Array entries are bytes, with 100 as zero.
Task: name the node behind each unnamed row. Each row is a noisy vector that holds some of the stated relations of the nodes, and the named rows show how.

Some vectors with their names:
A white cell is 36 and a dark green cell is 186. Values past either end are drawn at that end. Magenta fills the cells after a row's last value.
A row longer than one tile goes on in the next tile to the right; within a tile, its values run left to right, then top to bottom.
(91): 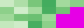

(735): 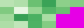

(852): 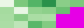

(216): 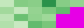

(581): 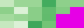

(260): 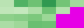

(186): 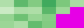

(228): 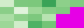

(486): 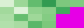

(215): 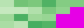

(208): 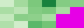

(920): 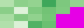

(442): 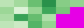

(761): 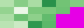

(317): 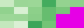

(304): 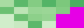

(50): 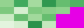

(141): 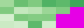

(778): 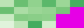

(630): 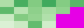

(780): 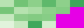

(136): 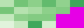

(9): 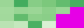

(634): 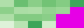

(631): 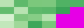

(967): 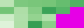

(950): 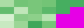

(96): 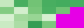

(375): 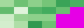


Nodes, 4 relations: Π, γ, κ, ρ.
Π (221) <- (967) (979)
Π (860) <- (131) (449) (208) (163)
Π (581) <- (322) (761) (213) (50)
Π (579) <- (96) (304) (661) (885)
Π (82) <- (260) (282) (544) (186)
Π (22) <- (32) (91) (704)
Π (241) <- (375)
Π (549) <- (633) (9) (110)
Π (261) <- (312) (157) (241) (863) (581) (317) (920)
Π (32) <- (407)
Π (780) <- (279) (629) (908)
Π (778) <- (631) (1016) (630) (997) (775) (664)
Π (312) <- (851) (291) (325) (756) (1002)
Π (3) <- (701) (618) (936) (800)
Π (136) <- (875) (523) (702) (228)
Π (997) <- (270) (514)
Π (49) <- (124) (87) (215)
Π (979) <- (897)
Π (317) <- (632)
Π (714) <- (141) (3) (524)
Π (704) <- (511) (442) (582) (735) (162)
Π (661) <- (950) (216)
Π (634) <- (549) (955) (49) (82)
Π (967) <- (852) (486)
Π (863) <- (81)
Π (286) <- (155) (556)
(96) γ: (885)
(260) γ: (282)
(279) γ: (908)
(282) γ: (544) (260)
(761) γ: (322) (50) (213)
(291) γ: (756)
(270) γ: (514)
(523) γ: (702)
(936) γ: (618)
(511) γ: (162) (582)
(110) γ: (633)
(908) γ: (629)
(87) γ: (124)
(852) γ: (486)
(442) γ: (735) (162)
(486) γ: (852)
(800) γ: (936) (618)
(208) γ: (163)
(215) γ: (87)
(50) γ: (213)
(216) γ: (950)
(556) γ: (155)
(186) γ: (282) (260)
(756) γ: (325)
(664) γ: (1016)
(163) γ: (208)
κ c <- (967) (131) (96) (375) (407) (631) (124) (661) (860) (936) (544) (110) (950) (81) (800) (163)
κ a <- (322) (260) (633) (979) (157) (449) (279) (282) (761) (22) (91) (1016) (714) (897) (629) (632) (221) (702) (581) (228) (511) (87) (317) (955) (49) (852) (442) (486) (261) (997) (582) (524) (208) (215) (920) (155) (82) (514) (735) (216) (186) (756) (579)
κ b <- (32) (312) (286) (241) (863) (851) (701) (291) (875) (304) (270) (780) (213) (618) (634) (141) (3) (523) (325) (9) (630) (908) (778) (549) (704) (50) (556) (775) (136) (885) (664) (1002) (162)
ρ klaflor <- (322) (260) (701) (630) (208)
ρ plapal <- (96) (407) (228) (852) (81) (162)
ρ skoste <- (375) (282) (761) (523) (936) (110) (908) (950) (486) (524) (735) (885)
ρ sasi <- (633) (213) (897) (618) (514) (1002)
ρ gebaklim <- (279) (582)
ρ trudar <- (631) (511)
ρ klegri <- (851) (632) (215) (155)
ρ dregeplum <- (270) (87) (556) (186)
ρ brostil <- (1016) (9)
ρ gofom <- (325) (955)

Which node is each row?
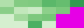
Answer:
(3)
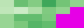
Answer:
(282)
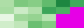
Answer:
(800)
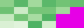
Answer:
(1002)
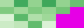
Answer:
(270)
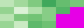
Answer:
(524)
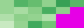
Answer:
(544)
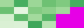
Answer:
(851)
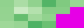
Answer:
(955)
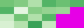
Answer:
(325)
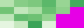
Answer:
(32)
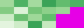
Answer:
(291)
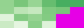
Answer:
(618)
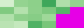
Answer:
(997)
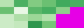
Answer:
(81)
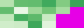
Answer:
(162)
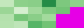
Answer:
(279)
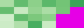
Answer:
(885)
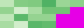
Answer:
(155)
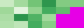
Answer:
(511)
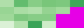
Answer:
(549)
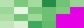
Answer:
(756)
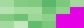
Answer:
(633)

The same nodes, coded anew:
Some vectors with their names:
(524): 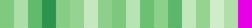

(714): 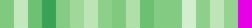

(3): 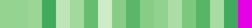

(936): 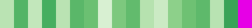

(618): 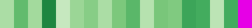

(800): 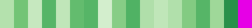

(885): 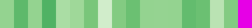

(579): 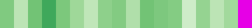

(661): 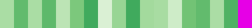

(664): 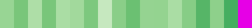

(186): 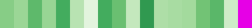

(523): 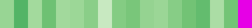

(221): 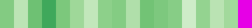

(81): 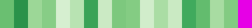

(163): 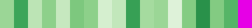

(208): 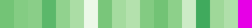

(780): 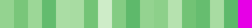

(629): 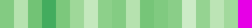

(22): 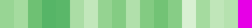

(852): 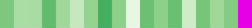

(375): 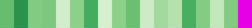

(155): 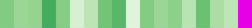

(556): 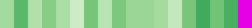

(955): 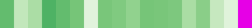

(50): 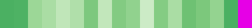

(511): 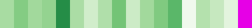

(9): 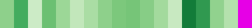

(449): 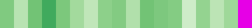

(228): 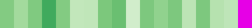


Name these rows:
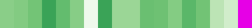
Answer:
(633)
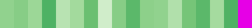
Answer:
(141)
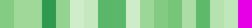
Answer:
(1016)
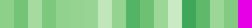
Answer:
(549)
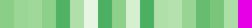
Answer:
(87)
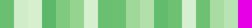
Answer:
(279)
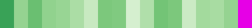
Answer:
(756)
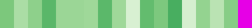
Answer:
(486)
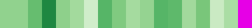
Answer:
(897)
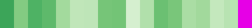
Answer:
(322)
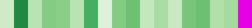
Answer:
(407)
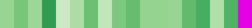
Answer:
(701)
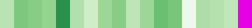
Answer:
(442)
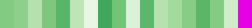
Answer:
(215)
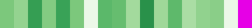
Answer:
(282)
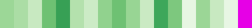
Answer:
(582)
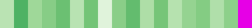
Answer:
(704)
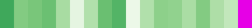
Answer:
(632)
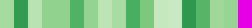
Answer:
(110)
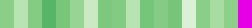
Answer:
(216)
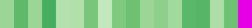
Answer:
(630)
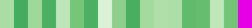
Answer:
(950)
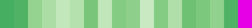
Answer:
(291)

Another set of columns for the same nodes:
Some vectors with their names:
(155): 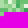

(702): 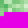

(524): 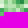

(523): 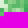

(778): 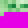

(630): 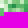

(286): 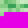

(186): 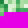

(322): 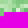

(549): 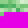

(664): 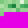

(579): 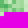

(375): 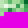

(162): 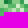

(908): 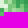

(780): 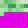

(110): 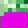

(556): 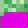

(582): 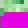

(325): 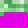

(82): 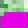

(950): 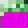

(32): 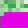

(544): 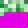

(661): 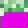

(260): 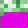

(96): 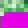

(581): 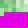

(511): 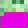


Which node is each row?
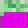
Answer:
(141)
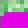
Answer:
(228)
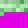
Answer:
(761)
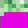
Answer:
(50)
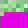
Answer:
(632)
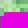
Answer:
(279)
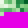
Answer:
(936)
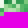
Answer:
(618)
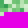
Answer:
(216)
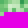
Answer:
(852)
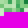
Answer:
(800)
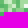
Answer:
(955)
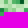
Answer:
(735)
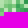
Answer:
(9)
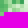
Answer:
(442)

